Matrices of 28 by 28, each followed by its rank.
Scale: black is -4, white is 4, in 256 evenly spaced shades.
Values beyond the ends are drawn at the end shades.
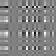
one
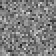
full rank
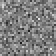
full rank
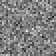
full rank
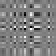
one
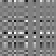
one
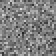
full rank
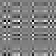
one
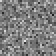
full rank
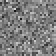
full rank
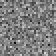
full rank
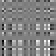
one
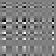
one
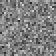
full rank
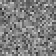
full rank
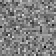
full rank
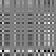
one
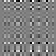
one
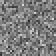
full rank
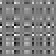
one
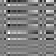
one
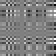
one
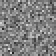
full rank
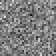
full rank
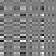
one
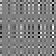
one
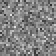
full rank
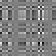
one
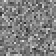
full rank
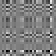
one
